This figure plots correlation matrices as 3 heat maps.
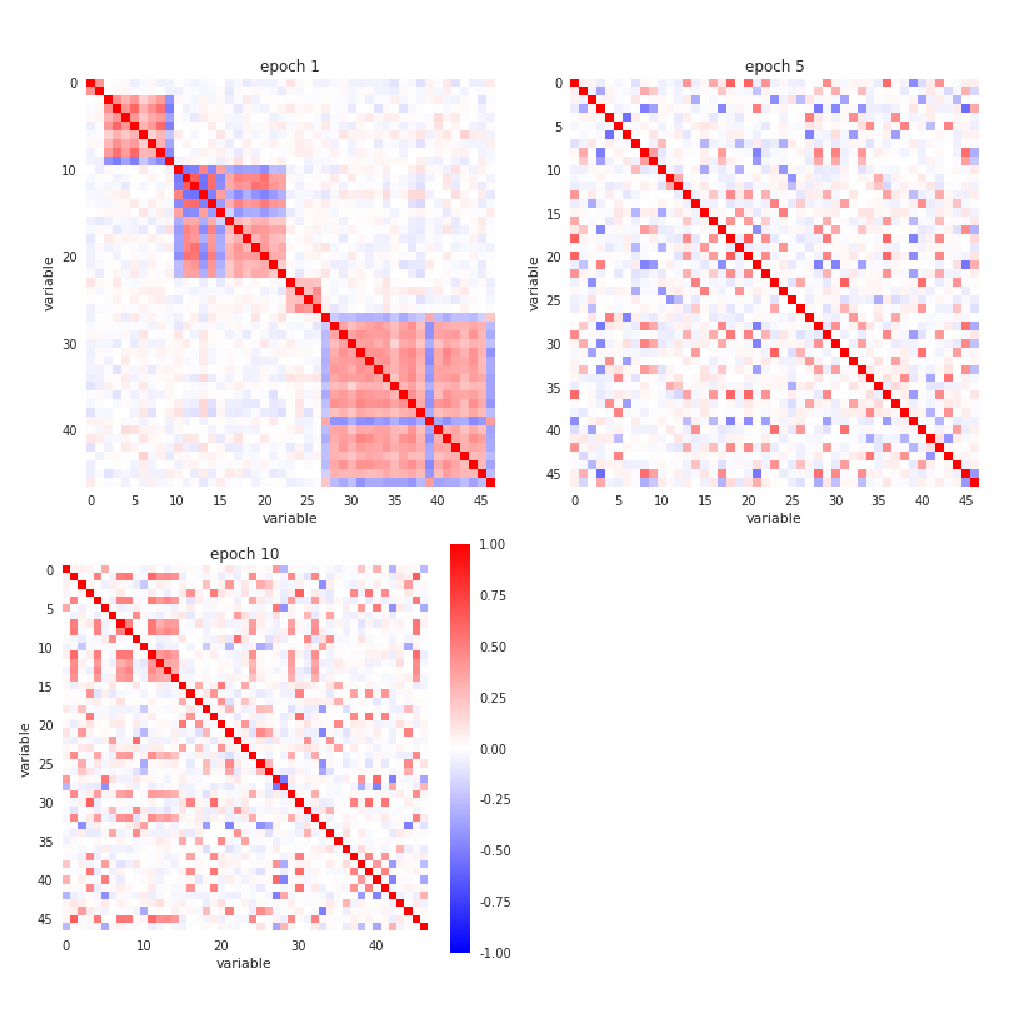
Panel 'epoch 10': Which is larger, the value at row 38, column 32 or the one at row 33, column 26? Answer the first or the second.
the first
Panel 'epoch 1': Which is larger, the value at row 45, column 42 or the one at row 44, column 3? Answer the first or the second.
the first
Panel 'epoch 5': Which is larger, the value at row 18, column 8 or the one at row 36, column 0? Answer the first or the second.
the second
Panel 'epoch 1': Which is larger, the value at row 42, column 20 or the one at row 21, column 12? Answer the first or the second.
the second
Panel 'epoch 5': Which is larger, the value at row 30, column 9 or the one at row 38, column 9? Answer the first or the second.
the first
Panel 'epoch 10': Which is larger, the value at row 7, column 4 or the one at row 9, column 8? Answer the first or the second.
the first
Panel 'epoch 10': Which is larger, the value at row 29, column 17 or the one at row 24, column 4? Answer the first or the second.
the second
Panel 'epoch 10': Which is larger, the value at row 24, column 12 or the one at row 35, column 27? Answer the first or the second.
the first
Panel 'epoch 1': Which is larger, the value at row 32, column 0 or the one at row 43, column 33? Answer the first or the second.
the second
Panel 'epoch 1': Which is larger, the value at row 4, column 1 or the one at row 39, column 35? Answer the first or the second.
the first
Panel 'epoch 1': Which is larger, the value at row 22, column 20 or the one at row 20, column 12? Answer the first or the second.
the second
